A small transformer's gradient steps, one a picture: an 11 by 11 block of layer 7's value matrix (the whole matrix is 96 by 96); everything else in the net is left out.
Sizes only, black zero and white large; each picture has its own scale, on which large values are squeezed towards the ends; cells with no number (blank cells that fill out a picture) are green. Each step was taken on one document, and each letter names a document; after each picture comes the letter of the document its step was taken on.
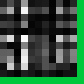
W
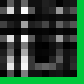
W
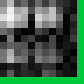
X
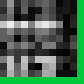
X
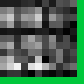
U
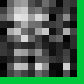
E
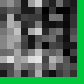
U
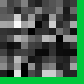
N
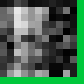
E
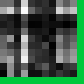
W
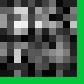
N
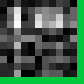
N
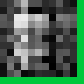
E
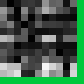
U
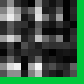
U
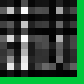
W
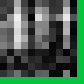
E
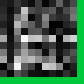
N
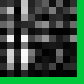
W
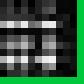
X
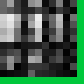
U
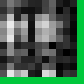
X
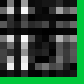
W
